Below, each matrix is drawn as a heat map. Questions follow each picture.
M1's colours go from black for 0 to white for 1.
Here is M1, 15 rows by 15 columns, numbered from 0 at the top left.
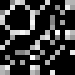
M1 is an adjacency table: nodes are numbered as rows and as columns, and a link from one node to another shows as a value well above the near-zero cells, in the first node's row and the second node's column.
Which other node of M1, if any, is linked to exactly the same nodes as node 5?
none
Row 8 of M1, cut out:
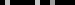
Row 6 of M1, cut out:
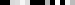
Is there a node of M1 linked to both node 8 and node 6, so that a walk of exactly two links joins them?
no
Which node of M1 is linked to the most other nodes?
node 6
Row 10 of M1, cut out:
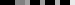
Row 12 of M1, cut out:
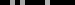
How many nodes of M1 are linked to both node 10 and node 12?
1
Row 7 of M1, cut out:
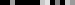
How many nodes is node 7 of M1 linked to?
6
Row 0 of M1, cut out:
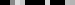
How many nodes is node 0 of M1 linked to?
6
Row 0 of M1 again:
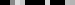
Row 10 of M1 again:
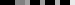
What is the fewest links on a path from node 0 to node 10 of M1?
2
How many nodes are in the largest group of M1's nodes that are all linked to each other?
2
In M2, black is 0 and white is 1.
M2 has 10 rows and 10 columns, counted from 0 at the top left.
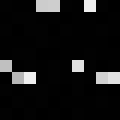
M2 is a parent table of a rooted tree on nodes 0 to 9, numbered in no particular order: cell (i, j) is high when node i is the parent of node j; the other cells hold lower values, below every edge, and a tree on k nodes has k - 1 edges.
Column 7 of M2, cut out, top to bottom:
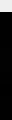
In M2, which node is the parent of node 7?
0
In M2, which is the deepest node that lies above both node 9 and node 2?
6
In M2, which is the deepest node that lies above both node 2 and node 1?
6
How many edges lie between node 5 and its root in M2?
0
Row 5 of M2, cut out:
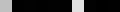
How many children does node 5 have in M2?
2
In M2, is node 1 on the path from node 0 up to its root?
no
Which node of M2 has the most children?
6
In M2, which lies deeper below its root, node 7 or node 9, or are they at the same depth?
the same depth
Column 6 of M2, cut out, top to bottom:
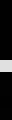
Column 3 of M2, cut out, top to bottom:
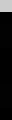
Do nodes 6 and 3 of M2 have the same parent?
no
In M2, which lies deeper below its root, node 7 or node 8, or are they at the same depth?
the same depth
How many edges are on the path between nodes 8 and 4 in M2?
4
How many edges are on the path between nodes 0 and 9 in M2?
3
